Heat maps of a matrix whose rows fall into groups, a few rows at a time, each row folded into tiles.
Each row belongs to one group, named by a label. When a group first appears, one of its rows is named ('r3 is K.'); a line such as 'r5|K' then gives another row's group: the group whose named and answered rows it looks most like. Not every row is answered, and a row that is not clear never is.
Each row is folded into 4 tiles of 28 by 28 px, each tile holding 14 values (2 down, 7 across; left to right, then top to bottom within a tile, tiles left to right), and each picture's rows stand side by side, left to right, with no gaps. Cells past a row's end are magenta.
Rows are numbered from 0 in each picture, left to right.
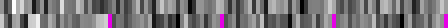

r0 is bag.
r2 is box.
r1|box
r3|box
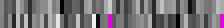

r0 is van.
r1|box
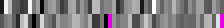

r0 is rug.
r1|bag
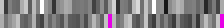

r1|bag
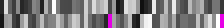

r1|bag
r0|rug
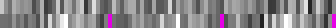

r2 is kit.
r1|kit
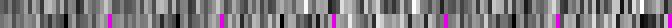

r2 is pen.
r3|kit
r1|box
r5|pen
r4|box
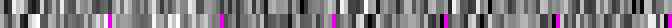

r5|van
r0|bag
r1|kit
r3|rug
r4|rug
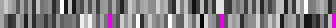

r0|van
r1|van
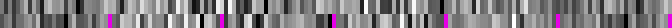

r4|kit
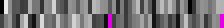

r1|box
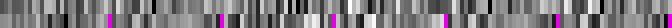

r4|rug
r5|rug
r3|bag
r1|rug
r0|box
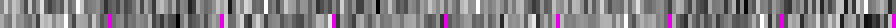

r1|box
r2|bag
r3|rug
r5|kit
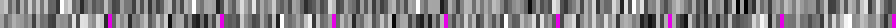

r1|pen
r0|van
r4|van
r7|kit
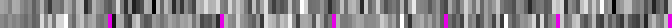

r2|kit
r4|van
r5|bag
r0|kit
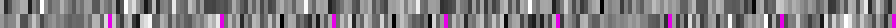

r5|rug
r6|van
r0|bag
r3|pen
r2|pen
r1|bag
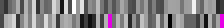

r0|pen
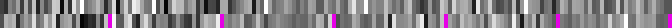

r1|bag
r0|pen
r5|kit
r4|kit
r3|van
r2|bag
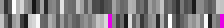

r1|van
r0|bag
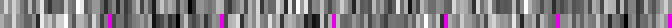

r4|kit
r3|van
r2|pen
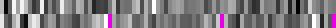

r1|bag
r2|van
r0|bag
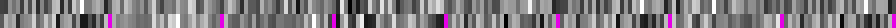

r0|pen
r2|van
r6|bag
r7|pen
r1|kit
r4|pen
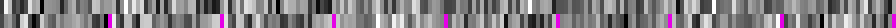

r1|bag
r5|box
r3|kit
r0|rug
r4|pen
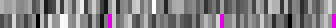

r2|box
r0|kit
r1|bag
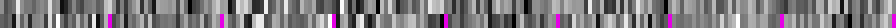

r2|bag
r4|box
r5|kit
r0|van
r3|rug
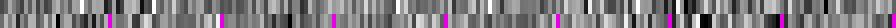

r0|pen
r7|rug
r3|van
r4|bag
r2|box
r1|bag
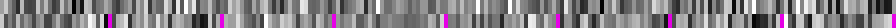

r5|rug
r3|bag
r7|bag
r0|van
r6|pen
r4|van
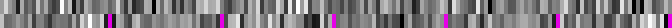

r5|van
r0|van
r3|box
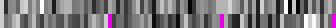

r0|bag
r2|van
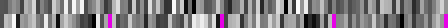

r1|van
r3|box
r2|pen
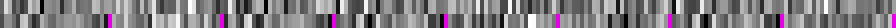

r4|van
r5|box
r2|rug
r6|rug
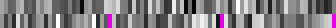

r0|van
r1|van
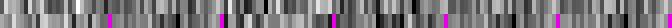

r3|box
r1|box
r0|kit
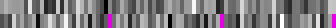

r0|kit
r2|van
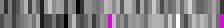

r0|box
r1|kit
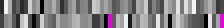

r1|pen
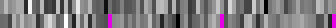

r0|kit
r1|box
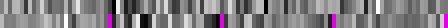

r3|bag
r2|rug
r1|rug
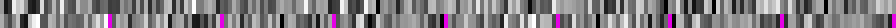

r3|rug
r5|kit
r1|pen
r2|pen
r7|rug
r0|bag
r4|van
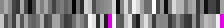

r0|van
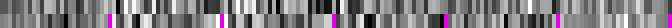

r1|bag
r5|kit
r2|bag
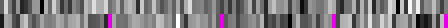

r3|pen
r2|box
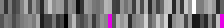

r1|pen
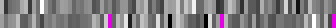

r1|pen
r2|van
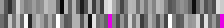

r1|van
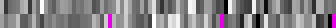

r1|kit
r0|bag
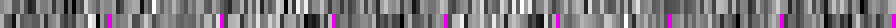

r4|pen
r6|box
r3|box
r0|van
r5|kit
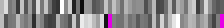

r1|kit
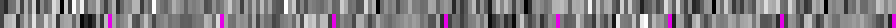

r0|pen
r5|van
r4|box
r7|rug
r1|bag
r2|van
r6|rug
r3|rug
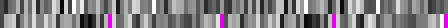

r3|bag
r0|pen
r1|bag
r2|pen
